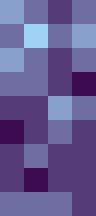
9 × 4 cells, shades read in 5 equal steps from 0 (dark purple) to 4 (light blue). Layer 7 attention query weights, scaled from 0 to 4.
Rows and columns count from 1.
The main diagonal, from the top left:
3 4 1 0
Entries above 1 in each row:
3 4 3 2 2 1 1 0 3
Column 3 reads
1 2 1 1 3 2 1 1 2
